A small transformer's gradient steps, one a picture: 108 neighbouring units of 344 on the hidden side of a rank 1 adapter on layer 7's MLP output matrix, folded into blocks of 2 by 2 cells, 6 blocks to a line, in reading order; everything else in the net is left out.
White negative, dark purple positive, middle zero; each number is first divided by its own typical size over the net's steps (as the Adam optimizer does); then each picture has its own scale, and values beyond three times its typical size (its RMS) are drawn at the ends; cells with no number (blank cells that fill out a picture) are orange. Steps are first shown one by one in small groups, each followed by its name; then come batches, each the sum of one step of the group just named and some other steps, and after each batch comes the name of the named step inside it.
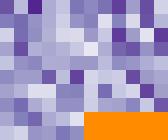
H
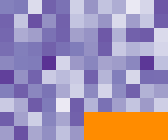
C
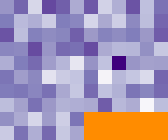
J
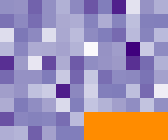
C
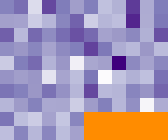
J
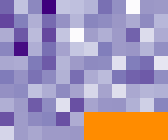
C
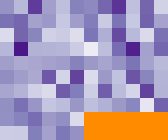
C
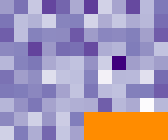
J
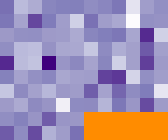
C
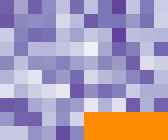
H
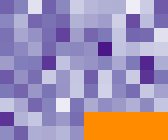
C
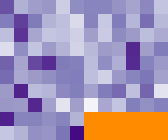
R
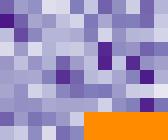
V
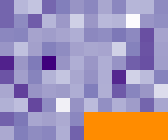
R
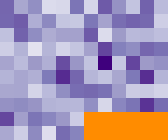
V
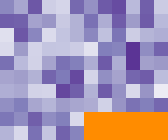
V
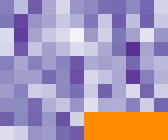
R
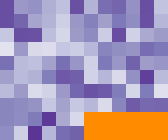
V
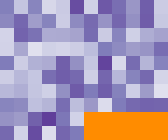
V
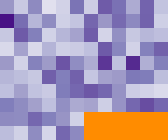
V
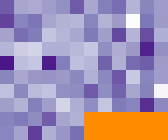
V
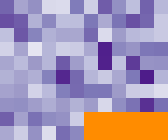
V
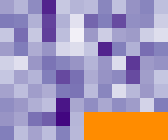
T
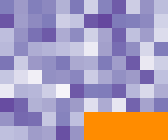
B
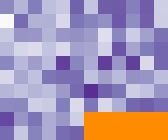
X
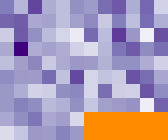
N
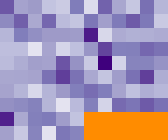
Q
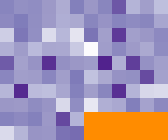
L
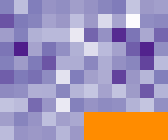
N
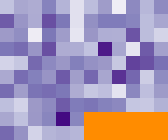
T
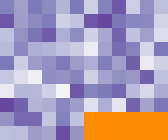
B
